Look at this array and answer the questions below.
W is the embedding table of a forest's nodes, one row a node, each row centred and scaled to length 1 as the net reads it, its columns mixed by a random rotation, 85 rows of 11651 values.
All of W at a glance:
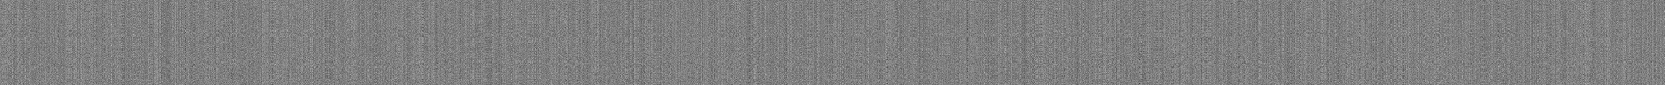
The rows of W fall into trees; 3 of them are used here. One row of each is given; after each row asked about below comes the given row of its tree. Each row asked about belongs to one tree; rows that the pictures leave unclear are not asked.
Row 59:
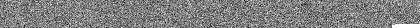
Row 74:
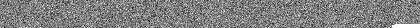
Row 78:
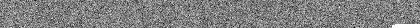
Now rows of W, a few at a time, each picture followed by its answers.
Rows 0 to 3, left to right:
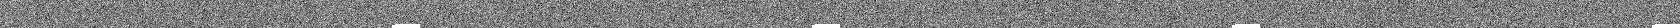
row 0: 78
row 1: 74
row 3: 74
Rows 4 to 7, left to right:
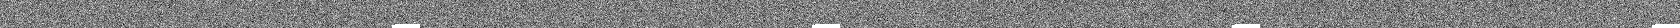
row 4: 59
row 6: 74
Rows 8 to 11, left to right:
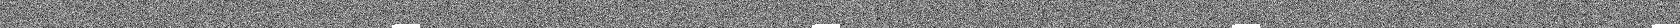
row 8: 74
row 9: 74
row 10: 78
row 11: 59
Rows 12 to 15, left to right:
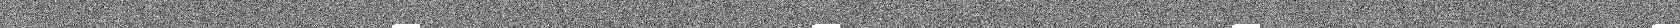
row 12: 78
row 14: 74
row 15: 78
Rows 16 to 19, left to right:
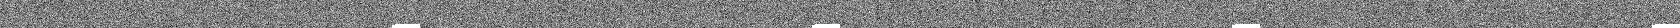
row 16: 78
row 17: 74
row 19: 59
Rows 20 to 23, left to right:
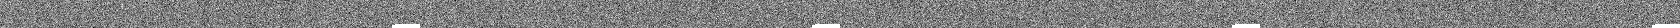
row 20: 78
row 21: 78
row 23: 78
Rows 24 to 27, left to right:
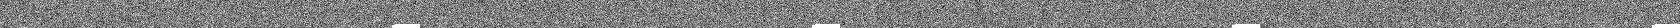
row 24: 74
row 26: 78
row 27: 74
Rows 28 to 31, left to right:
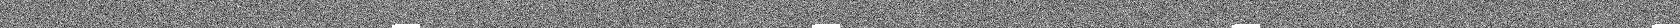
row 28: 78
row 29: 78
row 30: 74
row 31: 74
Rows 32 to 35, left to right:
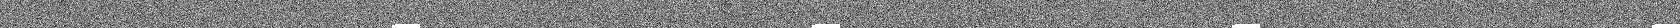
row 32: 78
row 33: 59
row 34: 74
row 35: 74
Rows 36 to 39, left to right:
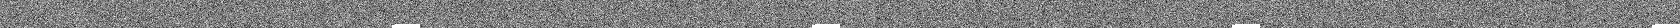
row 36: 74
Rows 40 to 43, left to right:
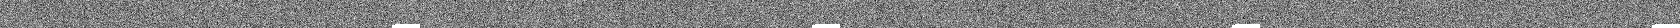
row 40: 78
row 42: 78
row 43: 74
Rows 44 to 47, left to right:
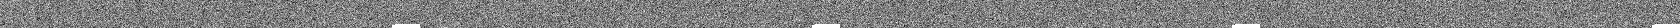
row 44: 78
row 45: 74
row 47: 74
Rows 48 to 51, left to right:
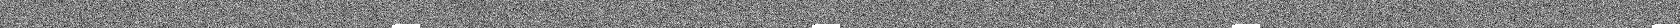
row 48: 78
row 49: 78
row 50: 78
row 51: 74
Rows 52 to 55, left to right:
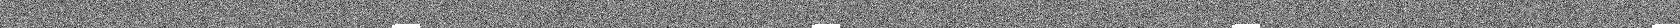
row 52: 78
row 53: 59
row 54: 74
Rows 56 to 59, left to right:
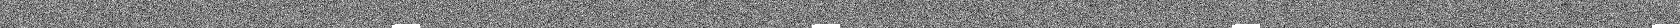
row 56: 74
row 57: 59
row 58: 78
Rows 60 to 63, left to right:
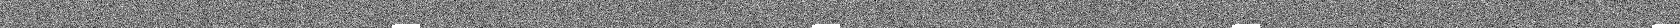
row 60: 78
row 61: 78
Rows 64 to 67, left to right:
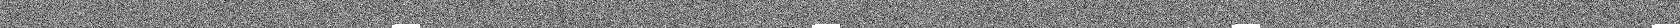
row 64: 74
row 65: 78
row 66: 59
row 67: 59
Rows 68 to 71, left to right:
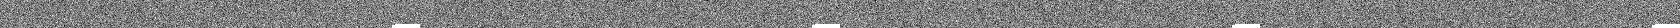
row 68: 78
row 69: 78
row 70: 78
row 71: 78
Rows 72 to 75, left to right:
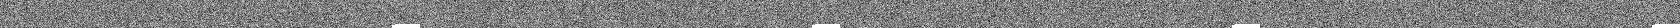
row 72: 59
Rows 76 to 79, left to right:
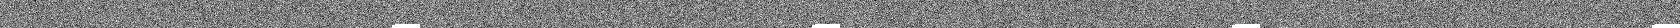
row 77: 78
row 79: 74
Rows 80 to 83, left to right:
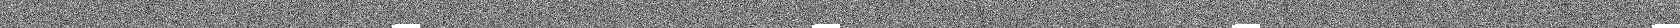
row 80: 59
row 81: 74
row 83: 59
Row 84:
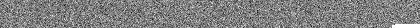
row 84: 78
